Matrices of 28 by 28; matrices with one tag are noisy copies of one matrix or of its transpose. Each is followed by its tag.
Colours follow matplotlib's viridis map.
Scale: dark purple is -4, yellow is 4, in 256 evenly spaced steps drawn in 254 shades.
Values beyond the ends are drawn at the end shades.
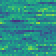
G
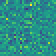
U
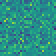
U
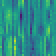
G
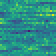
G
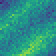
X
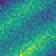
X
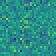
U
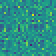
U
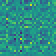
U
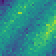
X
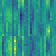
G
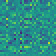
U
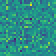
U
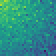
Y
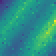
X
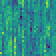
G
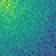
Y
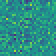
U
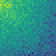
Y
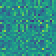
U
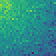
Y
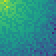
Y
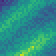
X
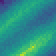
X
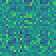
U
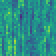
G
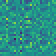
U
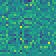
U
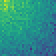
Y
